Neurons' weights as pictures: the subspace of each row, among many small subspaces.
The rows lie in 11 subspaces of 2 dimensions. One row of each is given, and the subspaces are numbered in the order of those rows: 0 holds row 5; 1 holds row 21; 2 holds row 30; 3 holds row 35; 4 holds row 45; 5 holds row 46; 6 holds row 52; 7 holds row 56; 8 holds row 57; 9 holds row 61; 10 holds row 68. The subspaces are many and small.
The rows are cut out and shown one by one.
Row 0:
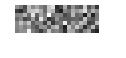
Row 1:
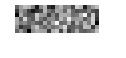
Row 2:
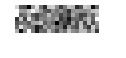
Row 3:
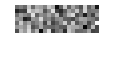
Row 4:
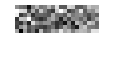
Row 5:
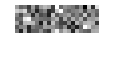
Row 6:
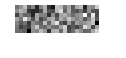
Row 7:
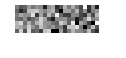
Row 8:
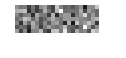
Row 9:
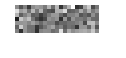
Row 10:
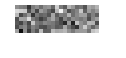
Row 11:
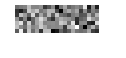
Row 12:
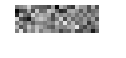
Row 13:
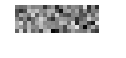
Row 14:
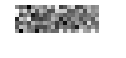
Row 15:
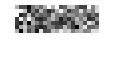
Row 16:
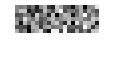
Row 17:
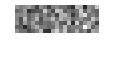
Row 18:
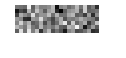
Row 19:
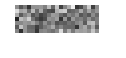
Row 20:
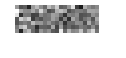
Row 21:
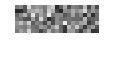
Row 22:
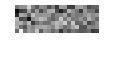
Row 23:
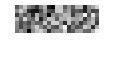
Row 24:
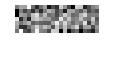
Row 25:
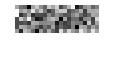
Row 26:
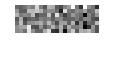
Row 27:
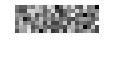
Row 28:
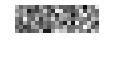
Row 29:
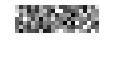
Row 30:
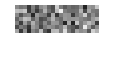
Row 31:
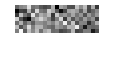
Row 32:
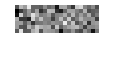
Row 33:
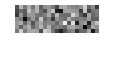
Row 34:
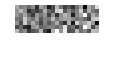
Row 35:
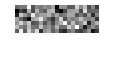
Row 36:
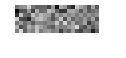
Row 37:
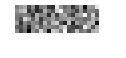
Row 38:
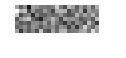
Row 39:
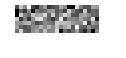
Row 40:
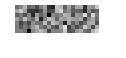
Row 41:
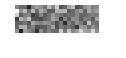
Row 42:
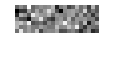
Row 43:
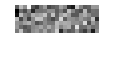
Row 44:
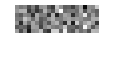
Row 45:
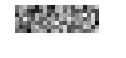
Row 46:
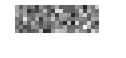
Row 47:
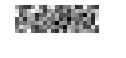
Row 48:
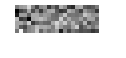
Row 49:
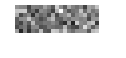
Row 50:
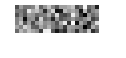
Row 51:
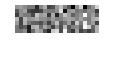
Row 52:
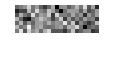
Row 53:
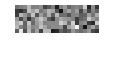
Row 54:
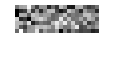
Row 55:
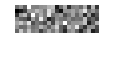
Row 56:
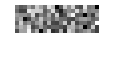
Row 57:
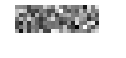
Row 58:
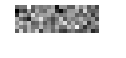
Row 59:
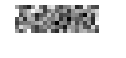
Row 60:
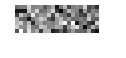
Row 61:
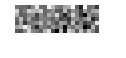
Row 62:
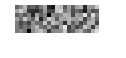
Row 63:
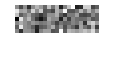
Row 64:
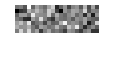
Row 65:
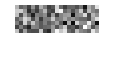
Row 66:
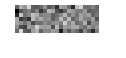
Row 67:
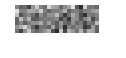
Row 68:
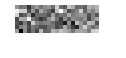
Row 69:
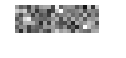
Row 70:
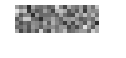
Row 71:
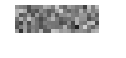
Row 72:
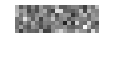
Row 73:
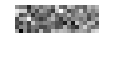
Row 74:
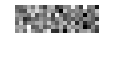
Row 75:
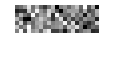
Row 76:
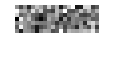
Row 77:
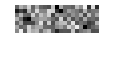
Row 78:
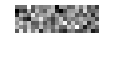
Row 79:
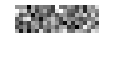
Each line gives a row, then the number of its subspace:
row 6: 4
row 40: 1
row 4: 10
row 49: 10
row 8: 2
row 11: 8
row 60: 10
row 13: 8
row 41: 2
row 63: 0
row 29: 5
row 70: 7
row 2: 1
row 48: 10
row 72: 5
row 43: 7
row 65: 9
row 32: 9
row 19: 0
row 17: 5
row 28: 5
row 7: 8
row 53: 8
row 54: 10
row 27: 7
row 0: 1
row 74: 6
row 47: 4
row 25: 3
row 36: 6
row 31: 6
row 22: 10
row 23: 1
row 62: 1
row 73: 10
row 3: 7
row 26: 6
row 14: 2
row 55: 1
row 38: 7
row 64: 4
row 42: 4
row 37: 3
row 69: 0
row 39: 7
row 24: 2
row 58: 3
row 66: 9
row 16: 2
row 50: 5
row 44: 2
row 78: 3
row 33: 5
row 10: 10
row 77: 0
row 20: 9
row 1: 4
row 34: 9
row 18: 3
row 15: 8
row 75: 6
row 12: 6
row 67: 9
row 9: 0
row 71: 8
